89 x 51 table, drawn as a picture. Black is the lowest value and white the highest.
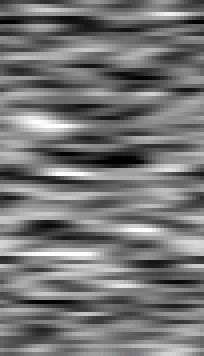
Histogram: bell-shaped. Slope: none. Grain: streaks across.
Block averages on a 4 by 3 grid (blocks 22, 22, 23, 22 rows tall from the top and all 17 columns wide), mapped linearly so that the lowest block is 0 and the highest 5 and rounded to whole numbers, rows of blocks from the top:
111 | 503 | 444 | 243
